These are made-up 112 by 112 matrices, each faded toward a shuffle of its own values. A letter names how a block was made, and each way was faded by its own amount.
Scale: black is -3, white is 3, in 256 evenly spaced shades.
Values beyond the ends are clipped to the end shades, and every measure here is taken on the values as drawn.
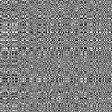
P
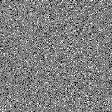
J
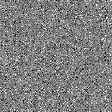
J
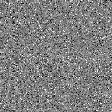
J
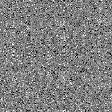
J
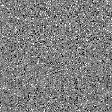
J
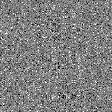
J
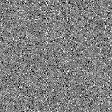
J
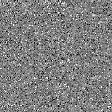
J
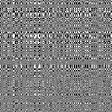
P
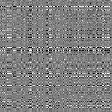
P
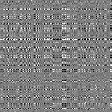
P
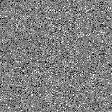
J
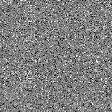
J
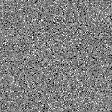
J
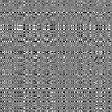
P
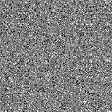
J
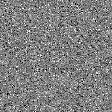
J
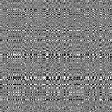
P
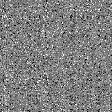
J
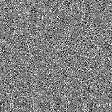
J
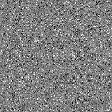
J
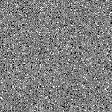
J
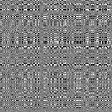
P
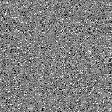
J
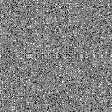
J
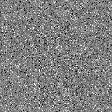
J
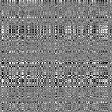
P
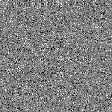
J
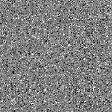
J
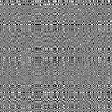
P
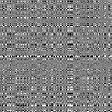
P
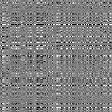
P
